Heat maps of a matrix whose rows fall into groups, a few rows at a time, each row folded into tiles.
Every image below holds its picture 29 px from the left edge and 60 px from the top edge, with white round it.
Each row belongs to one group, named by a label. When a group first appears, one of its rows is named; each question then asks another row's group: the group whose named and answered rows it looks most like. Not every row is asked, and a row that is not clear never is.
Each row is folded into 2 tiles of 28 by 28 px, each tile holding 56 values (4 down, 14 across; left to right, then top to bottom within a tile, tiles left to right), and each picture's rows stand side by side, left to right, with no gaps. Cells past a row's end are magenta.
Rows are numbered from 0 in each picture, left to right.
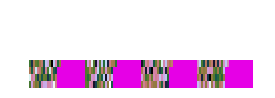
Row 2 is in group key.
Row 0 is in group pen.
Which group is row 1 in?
pen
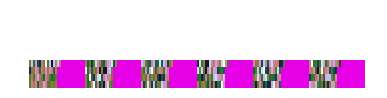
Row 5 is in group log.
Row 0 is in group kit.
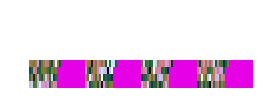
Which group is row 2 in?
log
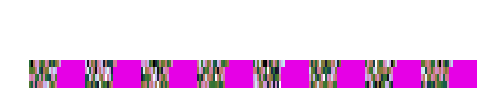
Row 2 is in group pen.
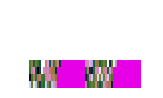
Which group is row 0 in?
log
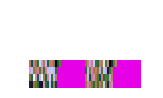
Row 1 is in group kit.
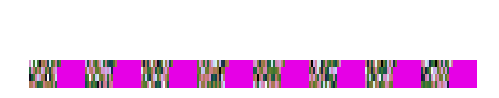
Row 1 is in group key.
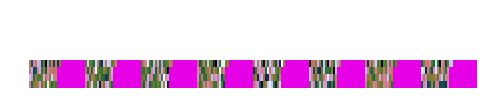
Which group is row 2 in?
pen
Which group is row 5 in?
key
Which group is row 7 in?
key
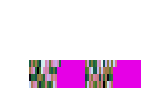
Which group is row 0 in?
log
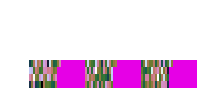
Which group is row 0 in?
key
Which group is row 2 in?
pen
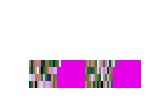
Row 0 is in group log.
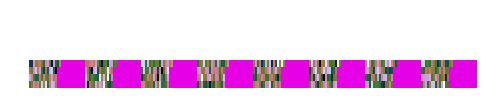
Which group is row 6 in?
log
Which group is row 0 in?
pen
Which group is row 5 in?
kit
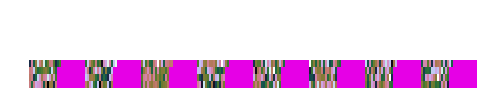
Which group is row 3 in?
log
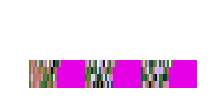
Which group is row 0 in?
kit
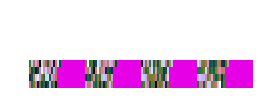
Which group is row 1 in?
log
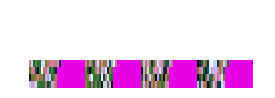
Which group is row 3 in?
log
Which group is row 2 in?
kit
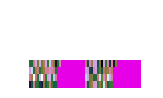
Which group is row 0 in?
key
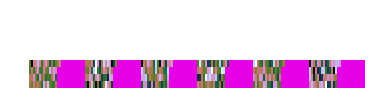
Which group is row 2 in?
key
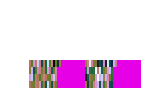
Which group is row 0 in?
kit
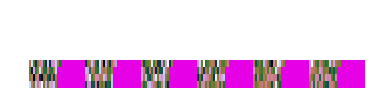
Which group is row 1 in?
key
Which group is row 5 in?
log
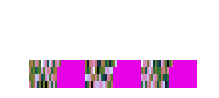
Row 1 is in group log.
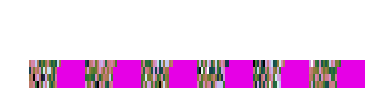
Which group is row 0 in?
kit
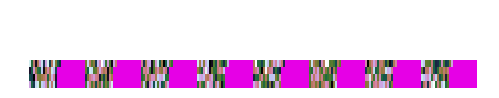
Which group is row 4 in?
log
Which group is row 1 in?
kit
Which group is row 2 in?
key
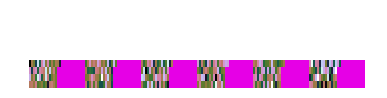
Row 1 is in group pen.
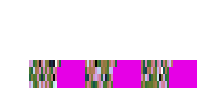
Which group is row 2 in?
pen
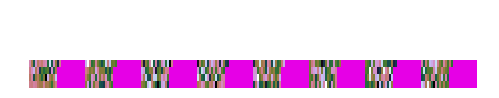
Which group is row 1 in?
log
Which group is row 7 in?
log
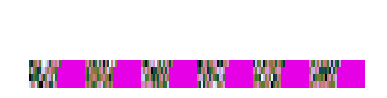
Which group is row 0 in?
log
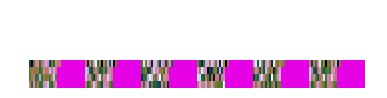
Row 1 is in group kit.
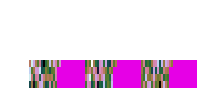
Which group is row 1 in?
key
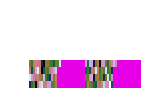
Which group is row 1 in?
pen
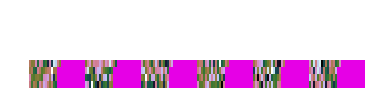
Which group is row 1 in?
log
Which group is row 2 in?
key
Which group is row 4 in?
kit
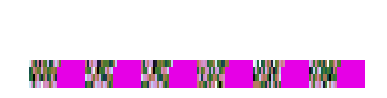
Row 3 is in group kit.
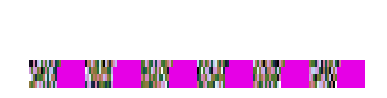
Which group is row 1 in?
key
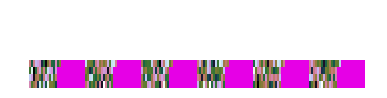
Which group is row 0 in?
kit
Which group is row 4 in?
log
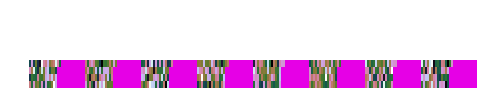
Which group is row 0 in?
log
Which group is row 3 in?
key
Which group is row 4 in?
key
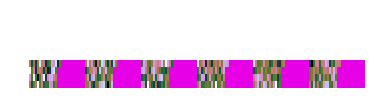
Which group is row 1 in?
kit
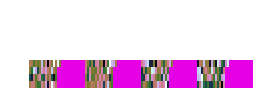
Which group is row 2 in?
pen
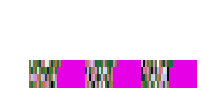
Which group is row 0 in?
kit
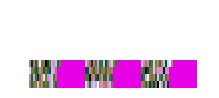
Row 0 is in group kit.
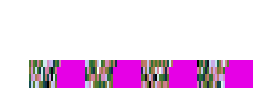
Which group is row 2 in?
kit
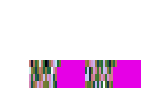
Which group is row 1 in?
kit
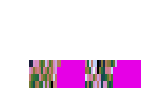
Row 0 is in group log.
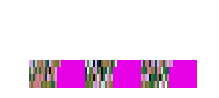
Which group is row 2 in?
pen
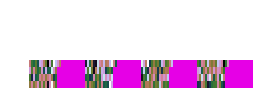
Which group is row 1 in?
log
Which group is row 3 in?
key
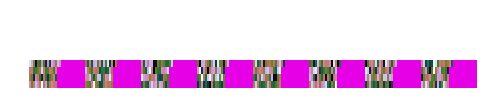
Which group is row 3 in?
key
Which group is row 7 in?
log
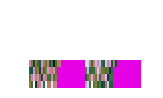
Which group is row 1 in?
log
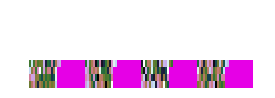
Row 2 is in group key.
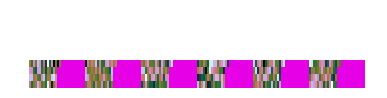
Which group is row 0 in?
kit
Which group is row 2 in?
key
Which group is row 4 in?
key
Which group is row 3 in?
log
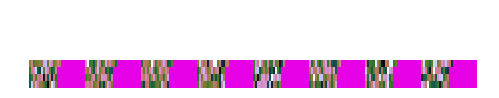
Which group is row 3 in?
kit
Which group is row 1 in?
log
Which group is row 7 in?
log
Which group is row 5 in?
key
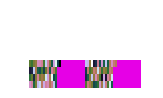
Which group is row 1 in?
pen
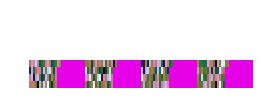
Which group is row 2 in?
pen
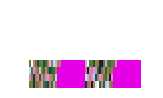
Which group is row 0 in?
log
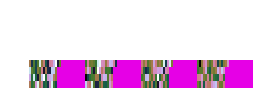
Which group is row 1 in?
log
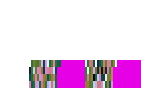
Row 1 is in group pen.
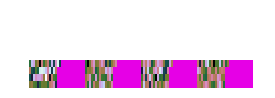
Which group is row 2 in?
kit
